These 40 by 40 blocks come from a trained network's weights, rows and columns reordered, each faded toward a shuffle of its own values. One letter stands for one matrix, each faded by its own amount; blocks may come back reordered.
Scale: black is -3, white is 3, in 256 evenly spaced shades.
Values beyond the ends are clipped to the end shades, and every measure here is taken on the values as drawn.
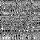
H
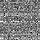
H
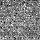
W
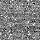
W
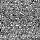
W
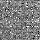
W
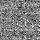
W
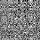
H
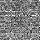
H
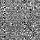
H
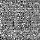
W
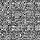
H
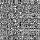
H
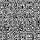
H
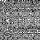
H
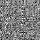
H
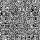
H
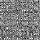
H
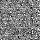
W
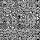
H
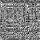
H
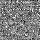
W
